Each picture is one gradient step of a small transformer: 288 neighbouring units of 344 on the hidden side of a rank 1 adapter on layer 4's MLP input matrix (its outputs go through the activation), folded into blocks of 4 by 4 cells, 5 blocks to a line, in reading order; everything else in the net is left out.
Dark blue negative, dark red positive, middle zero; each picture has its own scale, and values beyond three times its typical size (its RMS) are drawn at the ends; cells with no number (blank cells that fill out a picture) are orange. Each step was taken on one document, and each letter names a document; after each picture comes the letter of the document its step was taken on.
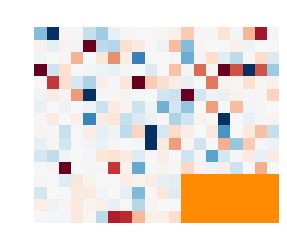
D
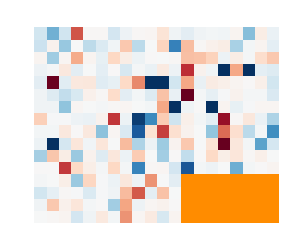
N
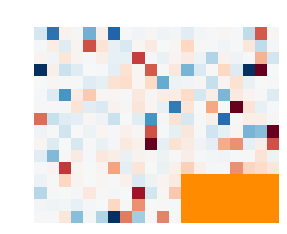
D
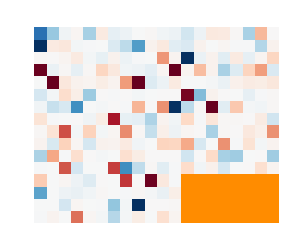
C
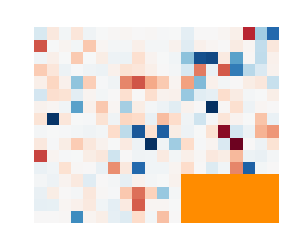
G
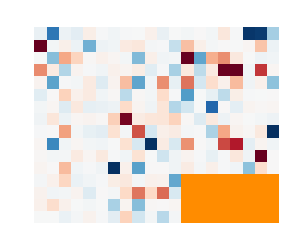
G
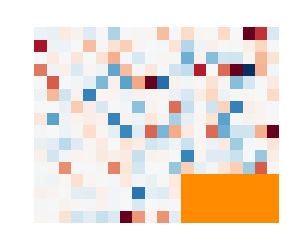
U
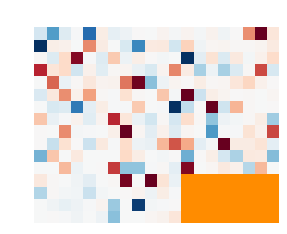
C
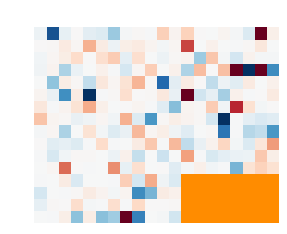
D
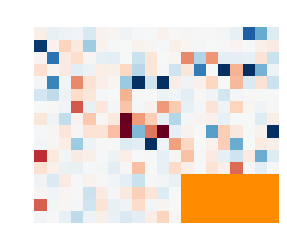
G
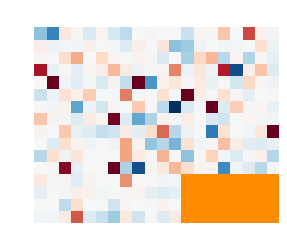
C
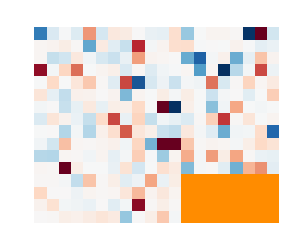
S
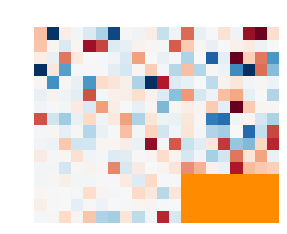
D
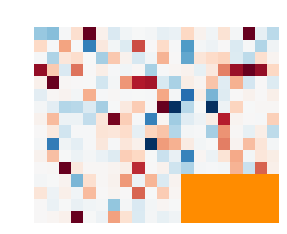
S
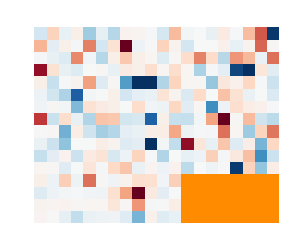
N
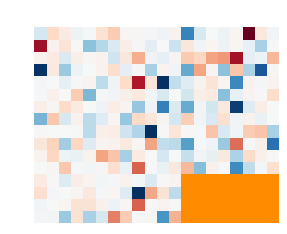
U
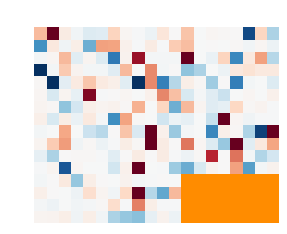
S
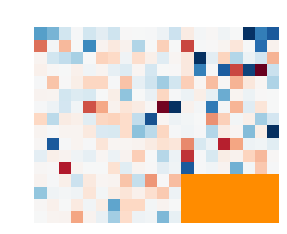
N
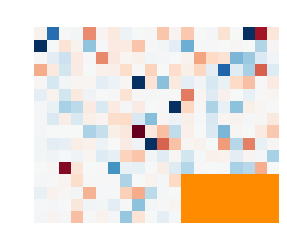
S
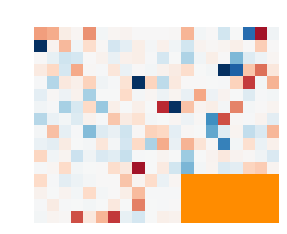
S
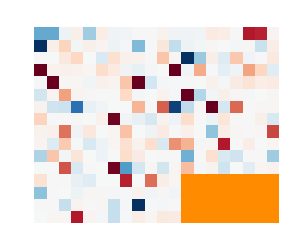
C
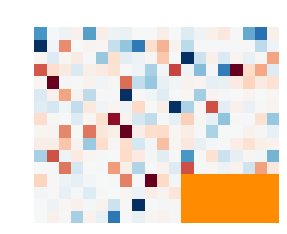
C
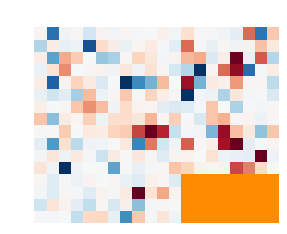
G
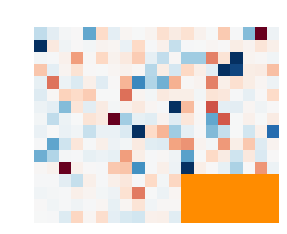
S
